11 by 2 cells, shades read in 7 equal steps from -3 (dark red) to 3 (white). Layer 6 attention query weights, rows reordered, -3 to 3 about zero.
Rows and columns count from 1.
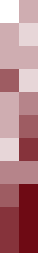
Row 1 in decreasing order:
3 1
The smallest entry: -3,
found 3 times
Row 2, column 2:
2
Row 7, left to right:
2 -2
